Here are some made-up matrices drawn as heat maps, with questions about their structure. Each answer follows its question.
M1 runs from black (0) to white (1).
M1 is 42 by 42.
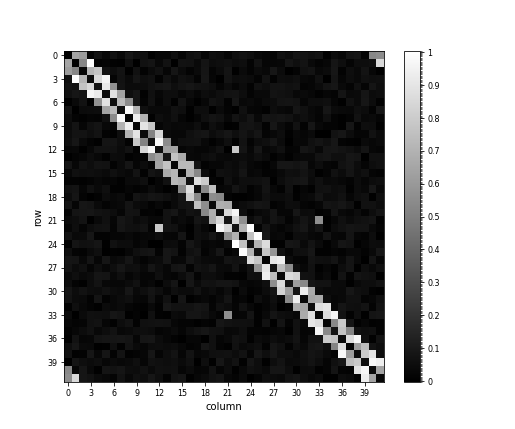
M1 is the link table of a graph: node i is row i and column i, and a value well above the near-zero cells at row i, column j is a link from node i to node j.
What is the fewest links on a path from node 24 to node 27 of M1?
2
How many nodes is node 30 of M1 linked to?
4
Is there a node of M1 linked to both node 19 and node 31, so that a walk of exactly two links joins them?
no
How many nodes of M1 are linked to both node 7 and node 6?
2
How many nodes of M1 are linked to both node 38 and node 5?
0
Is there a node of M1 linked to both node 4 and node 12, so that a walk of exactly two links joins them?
no
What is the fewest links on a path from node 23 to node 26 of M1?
2
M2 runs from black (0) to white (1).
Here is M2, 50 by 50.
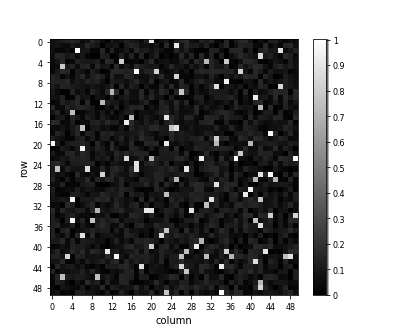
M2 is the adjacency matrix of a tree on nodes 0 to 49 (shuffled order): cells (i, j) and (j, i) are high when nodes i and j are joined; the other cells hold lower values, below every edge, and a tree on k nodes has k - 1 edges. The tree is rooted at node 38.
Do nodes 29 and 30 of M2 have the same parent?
no
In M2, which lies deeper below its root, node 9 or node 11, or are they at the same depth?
node 9
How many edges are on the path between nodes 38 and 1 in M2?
4
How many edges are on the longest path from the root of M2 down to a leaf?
20
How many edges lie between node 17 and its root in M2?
2
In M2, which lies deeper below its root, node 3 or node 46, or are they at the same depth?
node 46
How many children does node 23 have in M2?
4
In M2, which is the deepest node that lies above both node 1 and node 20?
25
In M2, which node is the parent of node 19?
33
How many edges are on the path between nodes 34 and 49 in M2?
1
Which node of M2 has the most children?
42
